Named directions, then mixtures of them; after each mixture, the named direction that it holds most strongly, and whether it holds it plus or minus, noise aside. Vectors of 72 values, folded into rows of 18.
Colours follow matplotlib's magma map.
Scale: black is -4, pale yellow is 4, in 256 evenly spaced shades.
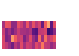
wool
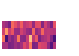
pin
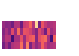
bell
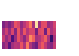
bell, plus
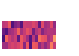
pin, minus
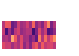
wool, plus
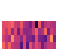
bell, minus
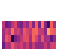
wool, minus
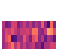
wool, minus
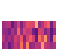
bell, plus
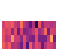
bell, minus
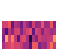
pin, minus
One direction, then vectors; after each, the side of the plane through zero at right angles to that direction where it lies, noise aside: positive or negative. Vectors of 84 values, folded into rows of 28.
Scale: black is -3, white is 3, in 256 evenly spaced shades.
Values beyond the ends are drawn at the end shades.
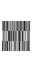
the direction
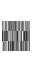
negative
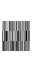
negative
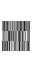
positive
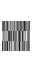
positive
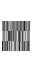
positive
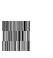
positive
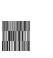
positive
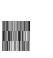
positive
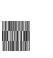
negative
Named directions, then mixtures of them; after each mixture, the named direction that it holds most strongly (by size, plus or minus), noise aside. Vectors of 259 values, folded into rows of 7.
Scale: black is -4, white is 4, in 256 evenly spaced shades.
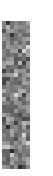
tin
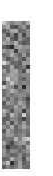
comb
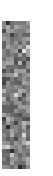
tin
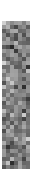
comb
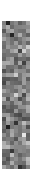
tin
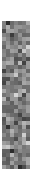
tin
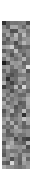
comb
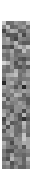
comb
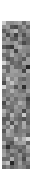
comb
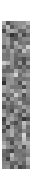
tin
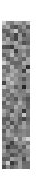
comb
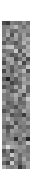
comb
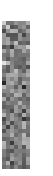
comb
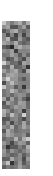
comb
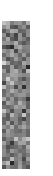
comb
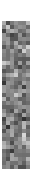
tin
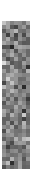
comb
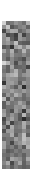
comb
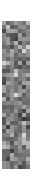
tin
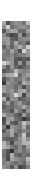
tin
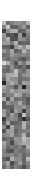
comb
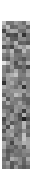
comb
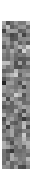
tin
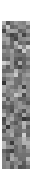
tin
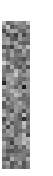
comb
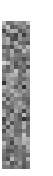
comb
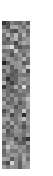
comb
